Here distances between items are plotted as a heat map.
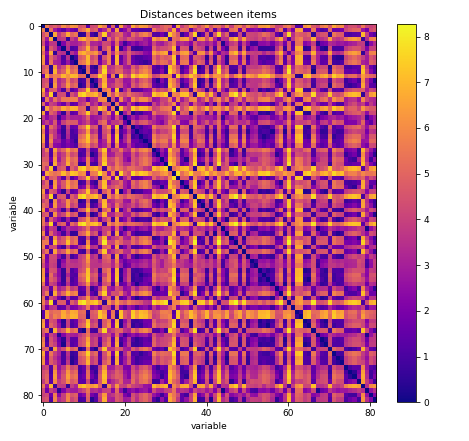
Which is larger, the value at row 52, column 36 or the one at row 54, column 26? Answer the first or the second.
the first
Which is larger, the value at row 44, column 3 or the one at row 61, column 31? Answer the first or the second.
the second
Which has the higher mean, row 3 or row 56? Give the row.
3
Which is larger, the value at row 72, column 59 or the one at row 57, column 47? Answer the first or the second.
the second
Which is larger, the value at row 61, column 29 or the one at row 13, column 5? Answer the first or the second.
the second
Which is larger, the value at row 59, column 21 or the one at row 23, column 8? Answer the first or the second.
the first
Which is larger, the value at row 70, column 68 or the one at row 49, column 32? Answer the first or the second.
the second
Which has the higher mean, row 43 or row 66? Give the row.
43
